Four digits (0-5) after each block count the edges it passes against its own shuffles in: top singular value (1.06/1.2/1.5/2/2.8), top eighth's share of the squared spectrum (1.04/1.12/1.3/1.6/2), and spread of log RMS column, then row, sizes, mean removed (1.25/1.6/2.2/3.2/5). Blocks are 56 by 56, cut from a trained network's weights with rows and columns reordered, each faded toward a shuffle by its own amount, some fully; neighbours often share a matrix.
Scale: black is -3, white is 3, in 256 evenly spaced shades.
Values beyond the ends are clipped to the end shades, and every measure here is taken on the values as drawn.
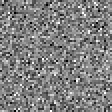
1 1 0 0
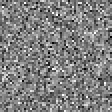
0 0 0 0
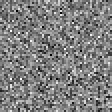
1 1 0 0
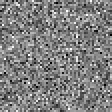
0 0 0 0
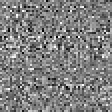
3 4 0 3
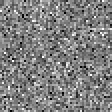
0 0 0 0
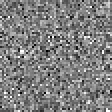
3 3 1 2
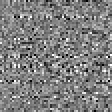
3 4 1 3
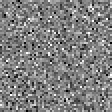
0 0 0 0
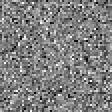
1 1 0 0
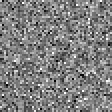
0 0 0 0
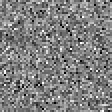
1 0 0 0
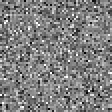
1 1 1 0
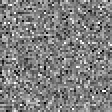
1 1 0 0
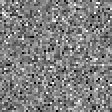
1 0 0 0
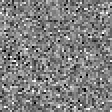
0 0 0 0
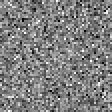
0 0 0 0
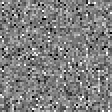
3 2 1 1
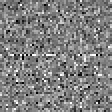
3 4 2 2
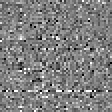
3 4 1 2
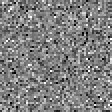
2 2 1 0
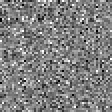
3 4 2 2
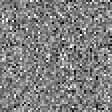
2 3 2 2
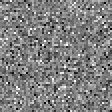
1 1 0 0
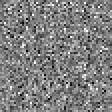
2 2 1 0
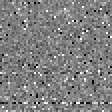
3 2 0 1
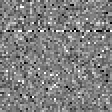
3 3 0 2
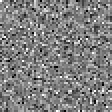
2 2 1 0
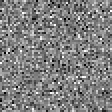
0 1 1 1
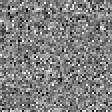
3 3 0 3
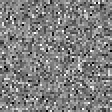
1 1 0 0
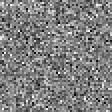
2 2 1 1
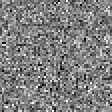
2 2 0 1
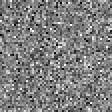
2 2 1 0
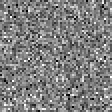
2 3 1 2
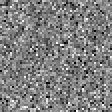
1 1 0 0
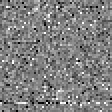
2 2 0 1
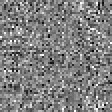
3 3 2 1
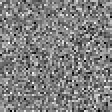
2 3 1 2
